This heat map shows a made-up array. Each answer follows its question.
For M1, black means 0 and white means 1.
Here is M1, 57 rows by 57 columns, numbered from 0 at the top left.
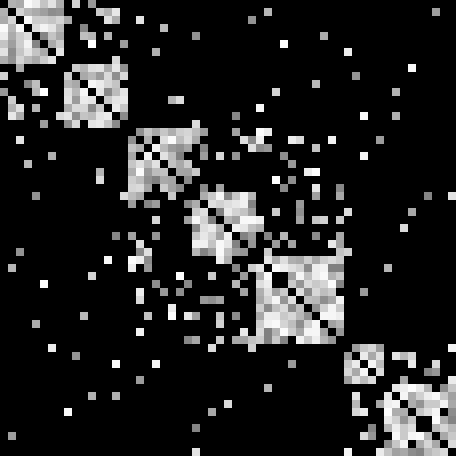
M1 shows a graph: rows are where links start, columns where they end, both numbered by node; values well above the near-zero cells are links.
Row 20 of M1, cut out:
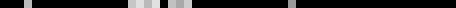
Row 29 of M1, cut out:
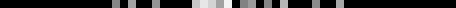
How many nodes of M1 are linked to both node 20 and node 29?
2
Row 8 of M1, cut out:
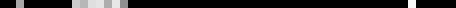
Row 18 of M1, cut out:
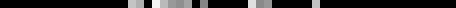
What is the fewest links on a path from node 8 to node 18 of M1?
3
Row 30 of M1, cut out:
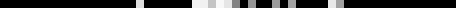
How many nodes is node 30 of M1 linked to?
12
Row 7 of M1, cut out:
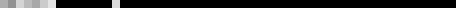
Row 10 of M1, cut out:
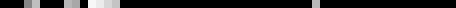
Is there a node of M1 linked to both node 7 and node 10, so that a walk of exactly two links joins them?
yes
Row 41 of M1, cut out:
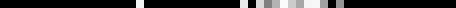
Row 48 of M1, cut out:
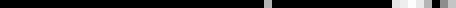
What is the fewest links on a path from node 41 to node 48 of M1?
2
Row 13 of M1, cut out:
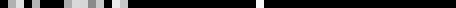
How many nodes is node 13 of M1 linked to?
11
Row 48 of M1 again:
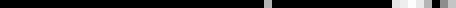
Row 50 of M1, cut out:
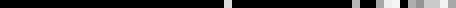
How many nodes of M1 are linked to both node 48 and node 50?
6
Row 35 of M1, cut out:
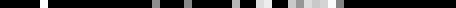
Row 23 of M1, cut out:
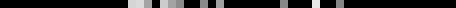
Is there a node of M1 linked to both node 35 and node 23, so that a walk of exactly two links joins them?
yes
